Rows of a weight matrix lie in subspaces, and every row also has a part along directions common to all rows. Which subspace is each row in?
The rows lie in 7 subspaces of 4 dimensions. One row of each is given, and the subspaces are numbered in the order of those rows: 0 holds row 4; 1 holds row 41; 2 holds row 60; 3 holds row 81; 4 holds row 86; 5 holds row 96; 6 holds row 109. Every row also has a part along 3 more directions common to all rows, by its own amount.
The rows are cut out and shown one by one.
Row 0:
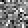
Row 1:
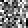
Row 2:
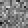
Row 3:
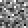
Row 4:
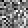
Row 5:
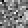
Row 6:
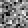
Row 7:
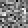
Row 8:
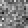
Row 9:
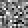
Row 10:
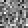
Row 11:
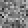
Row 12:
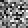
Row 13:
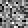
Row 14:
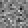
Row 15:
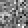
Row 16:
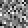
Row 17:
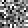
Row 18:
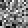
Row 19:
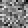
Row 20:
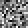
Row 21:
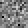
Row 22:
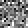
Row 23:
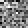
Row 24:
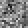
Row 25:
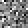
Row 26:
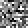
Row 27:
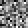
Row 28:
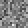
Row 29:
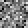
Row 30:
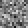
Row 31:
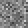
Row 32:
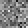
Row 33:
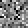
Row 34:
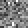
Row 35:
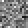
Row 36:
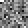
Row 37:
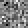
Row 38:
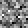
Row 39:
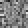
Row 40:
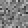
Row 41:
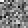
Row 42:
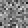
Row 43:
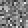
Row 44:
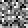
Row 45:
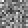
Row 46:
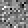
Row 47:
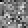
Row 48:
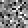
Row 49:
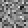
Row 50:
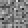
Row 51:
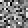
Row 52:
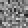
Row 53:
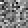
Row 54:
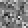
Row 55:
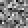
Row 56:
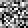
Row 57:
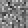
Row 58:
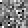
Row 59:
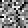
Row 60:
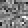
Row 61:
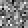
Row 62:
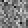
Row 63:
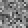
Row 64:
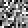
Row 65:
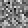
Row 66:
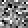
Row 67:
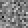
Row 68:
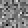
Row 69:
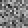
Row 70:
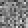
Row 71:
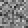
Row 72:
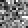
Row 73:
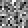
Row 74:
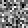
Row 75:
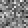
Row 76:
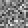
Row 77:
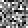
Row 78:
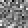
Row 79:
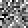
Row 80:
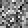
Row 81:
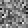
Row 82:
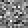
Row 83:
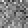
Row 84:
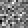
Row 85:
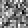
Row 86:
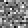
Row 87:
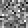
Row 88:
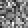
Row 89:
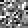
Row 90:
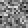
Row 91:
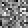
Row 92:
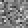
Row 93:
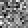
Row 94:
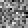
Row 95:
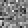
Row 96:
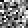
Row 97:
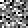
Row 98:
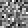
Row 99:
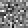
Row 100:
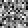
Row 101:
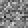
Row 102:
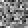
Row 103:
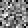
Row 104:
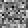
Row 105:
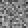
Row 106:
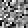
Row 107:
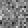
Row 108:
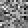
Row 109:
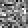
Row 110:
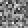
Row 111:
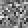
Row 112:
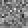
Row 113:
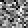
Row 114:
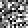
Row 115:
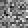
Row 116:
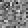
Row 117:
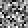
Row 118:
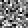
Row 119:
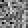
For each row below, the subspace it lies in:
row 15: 0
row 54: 1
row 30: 4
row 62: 6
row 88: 2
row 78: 4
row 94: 3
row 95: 6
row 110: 4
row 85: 0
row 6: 0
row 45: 6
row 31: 4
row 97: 1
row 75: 0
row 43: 2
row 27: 2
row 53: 3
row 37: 0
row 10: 6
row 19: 4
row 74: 0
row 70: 2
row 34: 2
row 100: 4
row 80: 6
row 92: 5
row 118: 3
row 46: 4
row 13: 4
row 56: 0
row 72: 2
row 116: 3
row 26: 5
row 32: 5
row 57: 6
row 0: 0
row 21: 0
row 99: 6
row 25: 0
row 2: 3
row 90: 3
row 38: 5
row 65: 3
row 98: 0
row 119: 6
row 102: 5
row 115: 5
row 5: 5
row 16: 4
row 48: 0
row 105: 1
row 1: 6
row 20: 3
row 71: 4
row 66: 6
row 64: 0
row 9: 1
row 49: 4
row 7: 6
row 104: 4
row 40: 3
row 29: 4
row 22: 2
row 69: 3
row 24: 6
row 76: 6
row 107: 5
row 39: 3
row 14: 5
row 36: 1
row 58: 1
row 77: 5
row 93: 3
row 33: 1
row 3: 1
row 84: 2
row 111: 5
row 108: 2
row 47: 1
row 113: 1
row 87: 3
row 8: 2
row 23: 3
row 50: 2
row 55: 1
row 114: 5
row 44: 5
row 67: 0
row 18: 4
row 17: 6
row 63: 4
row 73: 2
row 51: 3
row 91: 6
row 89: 1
